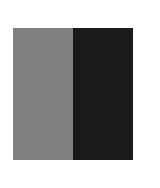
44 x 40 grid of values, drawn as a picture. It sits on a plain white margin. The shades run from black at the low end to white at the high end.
The table splits into one row of 2 panels. Panel 1,1: middling, flat. Panel 1,2: very low, flat.
